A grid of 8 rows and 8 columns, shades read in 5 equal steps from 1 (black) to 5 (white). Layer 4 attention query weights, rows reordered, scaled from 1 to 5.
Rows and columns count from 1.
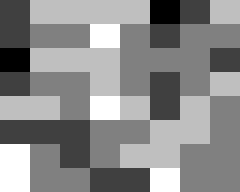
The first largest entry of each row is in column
2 4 2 4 4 6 1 1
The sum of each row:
25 24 24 24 29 23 27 26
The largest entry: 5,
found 5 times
